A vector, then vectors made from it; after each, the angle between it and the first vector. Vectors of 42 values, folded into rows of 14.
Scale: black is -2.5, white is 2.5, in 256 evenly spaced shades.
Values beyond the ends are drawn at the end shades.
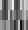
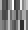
nearly parallel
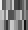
orthogonal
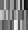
partly opposed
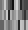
nearly opposite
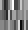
nearly parallel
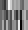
partly aligned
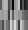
nearly opposite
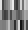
nearly parallel
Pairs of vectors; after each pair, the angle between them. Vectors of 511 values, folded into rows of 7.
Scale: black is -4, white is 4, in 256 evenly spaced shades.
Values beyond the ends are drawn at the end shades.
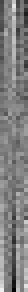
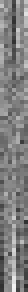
nearly opposite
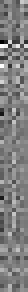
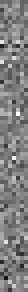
partly opposed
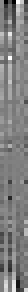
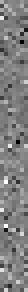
orthogonal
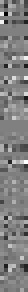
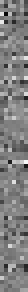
nearly parallel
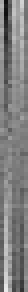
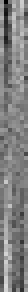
nearly parallel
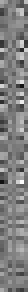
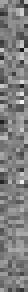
nearly parallel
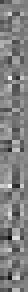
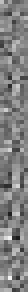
nearly opposite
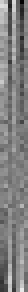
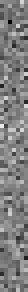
orthogonal
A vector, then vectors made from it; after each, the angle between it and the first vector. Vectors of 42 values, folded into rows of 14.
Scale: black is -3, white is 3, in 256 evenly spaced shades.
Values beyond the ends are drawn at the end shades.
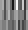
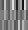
nearly opposite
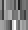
orthogonal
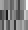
orthogonal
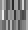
partly aligned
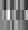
partly aligned
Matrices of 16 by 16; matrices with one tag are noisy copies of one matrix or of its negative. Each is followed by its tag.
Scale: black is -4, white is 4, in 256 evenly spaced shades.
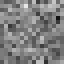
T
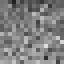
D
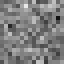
T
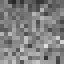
D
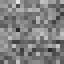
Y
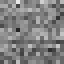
Y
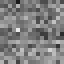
Y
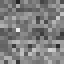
Y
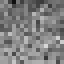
D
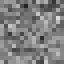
T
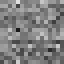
Y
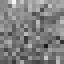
D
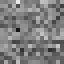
Y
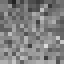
D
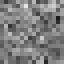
T
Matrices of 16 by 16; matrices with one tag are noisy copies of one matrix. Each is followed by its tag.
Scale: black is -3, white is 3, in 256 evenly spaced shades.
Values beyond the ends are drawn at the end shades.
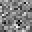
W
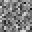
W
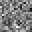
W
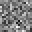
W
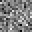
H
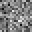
H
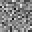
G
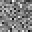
G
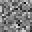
W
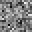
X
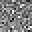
G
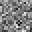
W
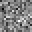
H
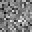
H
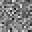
G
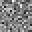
G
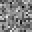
X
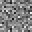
G
